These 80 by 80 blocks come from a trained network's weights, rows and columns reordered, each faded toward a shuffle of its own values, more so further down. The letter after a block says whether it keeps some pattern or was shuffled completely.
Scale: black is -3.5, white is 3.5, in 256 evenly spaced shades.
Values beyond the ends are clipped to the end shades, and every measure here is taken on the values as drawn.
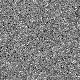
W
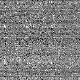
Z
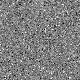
W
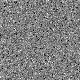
W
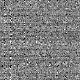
Z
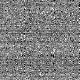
Z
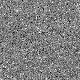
W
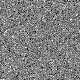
W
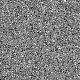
W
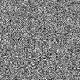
Z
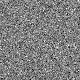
W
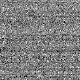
Z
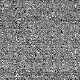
Z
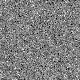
W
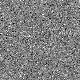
W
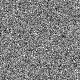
W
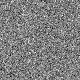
W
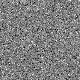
W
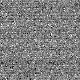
Z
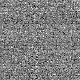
Z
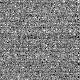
Z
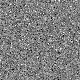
W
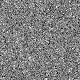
W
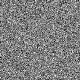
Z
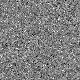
W
